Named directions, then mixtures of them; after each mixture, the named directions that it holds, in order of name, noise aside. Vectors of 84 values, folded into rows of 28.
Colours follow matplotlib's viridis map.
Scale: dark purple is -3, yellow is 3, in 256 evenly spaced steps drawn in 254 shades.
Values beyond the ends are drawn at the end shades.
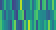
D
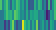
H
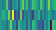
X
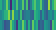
H, X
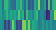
D, H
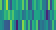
H, X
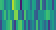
D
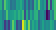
D, H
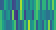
D, X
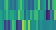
D, H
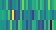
X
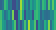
D, X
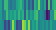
D, H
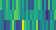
H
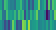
D, H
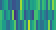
D, X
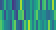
D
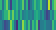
H, X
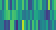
H, X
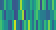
D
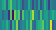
X
